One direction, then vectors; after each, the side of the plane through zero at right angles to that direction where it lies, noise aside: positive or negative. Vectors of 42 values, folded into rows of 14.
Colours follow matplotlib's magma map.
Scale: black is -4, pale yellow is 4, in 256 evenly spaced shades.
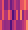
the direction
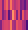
negative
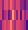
negative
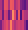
negative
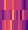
negative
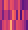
negative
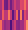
positive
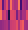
negative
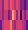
negative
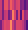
negative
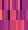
negative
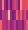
positive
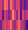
negative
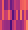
positive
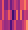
positive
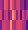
negative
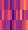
positive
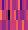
negative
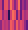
negative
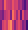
negative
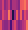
positive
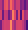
negative
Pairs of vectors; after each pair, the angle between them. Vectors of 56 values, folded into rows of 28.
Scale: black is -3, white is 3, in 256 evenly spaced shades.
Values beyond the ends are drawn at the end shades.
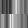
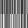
partly aligned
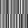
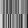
partly aligned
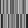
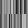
orthogonal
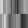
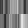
nearly opposite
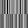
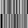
orthogonal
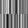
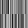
partly opposed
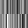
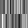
orthogonal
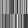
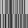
partly aligned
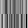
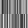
partly aligned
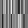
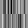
nearly opposite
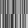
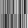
partly aligned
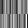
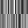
orthogonal
